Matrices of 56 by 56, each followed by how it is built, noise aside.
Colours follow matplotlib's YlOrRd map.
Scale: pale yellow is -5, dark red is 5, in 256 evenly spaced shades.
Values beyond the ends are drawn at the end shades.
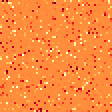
sparse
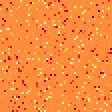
sparse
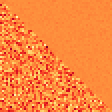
lower triangular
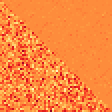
lower triangular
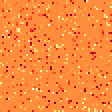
sparse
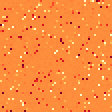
sparse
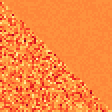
lower triangular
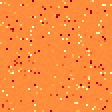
sparse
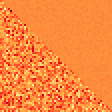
lower triangular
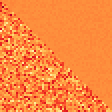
lower triangular
